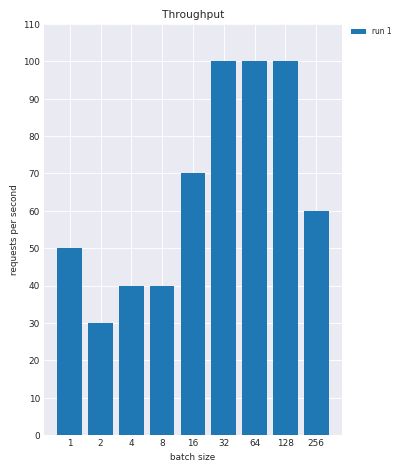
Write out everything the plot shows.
Title: Throughput
x-axis: batch size, ticks 1 2 4 8 16 32 64 128 256
y-axis: requests per second, ticks 0 10 20 30 40 50 60 70 80 90 100 110
Legend: run 1
Values:
run 1: 50 30 40 40 70 100 100 100 60
